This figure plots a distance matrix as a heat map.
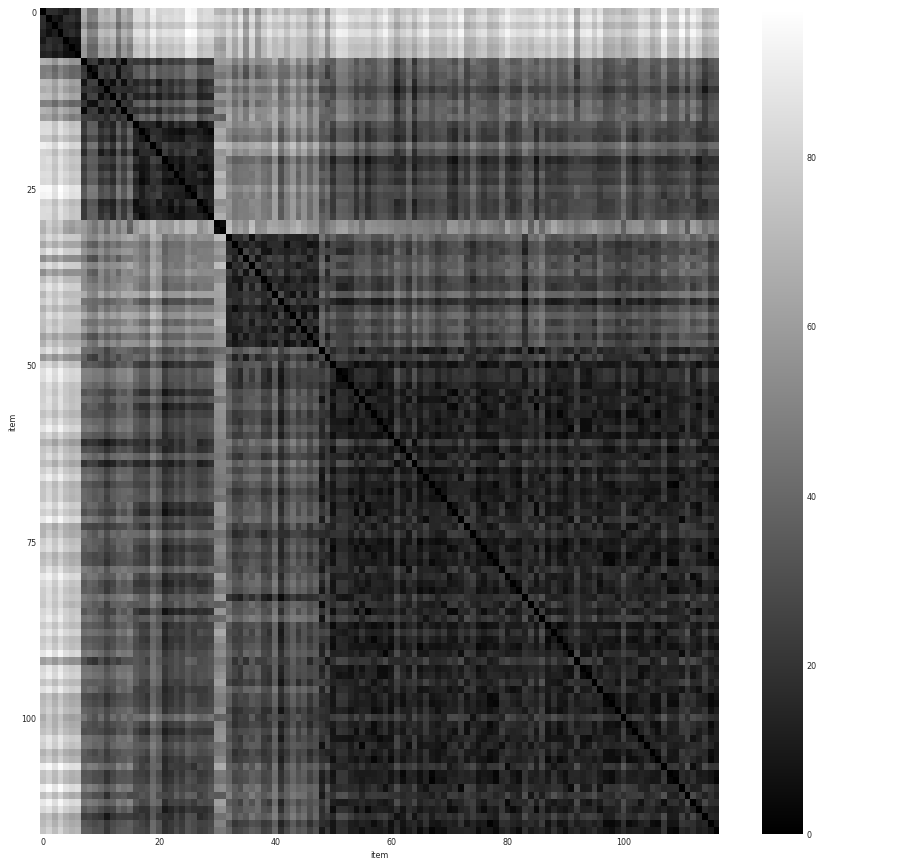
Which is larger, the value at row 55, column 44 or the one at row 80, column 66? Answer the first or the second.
the first
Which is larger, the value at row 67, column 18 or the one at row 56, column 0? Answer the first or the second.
the second
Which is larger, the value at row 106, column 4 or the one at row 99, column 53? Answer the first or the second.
the first
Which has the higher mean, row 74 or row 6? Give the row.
6
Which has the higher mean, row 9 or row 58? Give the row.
9
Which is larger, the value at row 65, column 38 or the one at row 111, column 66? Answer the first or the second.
the first
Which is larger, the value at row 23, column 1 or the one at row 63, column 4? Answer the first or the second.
the first
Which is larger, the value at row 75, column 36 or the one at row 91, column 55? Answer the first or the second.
the first
